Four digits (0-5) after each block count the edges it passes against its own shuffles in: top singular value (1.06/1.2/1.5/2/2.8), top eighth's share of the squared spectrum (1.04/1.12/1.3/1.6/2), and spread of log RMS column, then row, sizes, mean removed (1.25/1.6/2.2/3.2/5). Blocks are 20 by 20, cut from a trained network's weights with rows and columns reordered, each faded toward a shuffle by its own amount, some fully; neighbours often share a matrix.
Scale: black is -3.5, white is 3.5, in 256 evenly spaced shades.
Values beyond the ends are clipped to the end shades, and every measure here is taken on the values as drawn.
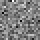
0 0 0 0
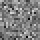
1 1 0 1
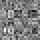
3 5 2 2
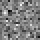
2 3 1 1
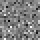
0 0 0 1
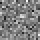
1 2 0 0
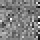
2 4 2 0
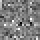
2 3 0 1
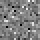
0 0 0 0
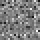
1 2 0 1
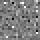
1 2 0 0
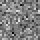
0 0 0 0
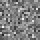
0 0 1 0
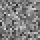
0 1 0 0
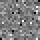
0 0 0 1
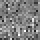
2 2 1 1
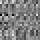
3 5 2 2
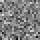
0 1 0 0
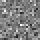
1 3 1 1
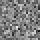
2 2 0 0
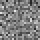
2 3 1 0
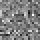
2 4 0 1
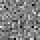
1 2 0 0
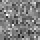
0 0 0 0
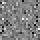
0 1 0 0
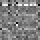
3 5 0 2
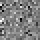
2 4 2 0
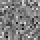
1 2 1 0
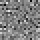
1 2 0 0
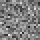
2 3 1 0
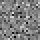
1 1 0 1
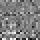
3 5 0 3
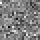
0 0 0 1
